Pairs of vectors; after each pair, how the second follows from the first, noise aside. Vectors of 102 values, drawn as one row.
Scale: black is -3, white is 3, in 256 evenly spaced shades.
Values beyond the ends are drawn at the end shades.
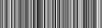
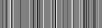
partly zeroed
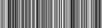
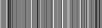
partly zeroed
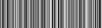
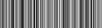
shuffled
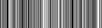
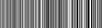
shuffled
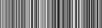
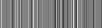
partly zeroed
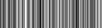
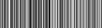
shuffled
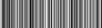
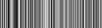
shuffled
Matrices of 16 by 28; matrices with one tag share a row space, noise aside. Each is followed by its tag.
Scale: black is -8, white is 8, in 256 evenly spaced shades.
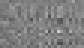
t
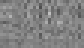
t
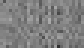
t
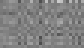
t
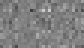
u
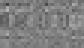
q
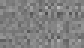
t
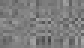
u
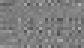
t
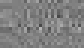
t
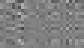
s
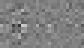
s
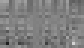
q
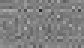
t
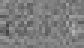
q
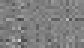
s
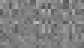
u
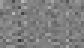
s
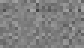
u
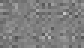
u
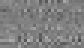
t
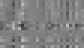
s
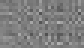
t
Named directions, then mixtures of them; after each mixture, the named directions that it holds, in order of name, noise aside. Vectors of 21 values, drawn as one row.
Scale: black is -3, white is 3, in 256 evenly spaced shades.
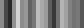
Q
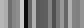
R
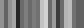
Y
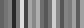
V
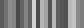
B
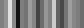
Q, Y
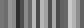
B, Y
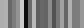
R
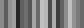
B, Y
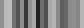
Q, R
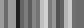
Y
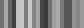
V, Y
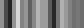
Q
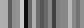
R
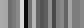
R
